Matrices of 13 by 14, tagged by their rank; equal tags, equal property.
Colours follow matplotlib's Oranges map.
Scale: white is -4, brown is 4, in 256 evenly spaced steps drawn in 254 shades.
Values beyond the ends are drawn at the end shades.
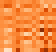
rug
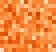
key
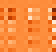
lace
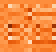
rug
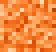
key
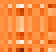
lace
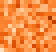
key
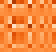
lace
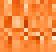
rug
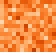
key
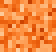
key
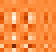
lace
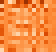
rug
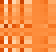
lace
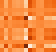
lace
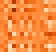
rug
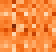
rug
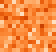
key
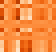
lace
